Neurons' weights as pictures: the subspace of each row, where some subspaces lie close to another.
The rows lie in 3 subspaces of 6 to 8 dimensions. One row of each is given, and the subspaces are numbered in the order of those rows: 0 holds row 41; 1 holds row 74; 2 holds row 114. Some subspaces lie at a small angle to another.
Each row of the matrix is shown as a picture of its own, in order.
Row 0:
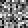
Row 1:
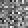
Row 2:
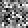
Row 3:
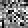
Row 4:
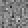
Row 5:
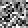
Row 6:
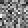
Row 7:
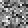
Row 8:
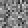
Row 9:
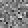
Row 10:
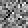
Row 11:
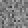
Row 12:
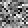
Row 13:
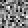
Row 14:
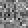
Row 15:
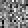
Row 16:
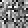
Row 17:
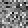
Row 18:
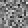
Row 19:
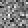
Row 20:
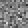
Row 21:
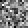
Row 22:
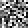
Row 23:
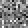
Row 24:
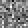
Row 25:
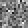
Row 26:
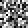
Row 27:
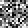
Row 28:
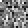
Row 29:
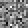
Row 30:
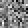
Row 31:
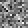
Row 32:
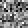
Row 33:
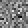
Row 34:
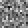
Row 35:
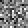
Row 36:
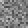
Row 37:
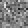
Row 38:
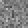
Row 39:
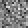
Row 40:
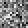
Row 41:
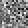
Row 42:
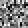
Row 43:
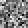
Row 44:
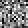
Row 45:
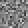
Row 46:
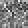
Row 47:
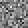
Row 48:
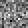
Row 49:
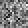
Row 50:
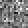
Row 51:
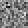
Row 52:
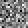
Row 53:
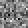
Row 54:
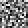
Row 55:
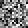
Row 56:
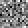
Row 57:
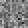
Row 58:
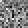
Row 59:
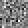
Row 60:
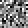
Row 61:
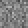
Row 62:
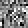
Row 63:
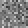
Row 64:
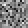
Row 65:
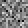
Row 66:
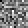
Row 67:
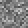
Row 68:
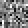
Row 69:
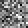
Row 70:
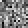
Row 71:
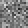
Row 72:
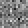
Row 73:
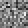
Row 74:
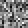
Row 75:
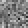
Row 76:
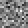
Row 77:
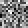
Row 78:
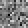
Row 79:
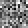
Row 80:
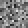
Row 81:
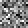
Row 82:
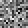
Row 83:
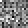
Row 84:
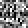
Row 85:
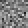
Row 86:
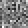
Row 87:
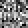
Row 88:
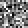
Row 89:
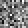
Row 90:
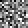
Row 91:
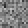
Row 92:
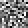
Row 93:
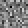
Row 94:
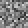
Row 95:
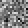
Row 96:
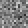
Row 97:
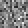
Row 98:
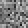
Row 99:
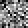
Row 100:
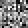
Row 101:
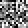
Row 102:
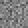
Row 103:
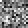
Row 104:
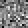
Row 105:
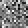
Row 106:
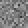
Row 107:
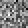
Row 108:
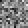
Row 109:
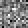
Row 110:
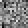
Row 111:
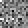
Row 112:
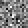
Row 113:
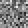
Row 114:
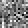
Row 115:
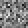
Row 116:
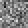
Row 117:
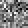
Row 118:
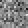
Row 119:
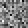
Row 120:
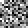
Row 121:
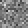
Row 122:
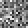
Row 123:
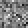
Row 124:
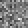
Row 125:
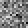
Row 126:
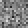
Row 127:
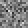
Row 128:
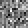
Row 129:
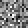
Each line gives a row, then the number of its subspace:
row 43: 1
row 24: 0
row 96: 2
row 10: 1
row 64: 1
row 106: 0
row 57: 1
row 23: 2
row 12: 0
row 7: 0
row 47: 0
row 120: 0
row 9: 0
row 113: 1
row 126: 0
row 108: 1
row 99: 1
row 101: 0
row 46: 1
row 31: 0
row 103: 0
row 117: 1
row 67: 0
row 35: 2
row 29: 0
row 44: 1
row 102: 2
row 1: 2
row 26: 1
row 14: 2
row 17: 1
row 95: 1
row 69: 0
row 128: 1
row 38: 0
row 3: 1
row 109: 1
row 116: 0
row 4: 0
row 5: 1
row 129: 0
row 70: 2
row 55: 0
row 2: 0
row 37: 0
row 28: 1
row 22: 2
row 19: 1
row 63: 1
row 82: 0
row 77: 1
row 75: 1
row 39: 0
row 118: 1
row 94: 0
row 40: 0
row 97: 1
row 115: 2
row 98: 1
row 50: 1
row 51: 2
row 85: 2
